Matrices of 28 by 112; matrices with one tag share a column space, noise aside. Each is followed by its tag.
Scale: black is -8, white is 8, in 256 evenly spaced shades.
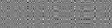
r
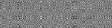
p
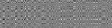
r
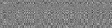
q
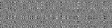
p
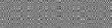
r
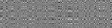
r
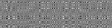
p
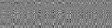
q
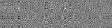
p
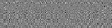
q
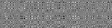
p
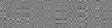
r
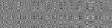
p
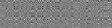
r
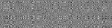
p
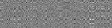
r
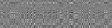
q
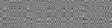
r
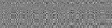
q
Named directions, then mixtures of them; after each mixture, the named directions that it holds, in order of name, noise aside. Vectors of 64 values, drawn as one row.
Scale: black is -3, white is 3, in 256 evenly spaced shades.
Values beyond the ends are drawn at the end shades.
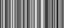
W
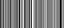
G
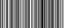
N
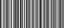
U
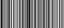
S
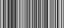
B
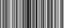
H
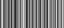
B, U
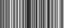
H, S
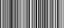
B, N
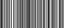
B, S, U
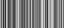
B, N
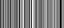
G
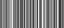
B, N, U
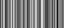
W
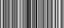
B, H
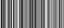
N, S, W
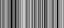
B, H, N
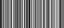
G, S, U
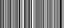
G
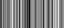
G, H, S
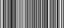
B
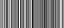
G, N, U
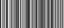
H, N, U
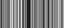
H, S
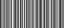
U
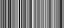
G, N, U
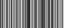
H, N, S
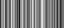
G, W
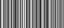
B, U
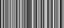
G, H
